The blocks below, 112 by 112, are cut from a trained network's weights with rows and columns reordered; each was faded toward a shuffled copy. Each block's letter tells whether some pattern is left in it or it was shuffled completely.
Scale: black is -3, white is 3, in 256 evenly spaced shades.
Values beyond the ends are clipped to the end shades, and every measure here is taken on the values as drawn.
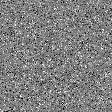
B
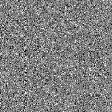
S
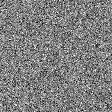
B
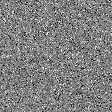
B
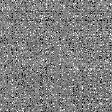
S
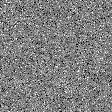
B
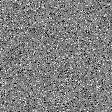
B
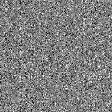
S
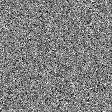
B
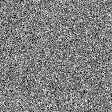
B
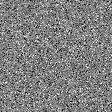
B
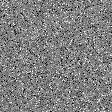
B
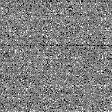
S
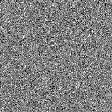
S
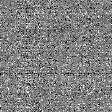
S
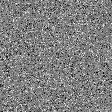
B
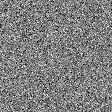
B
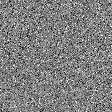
B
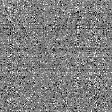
S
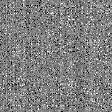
S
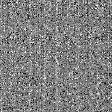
S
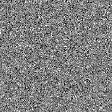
S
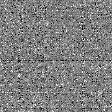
S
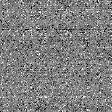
S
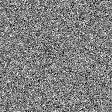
B
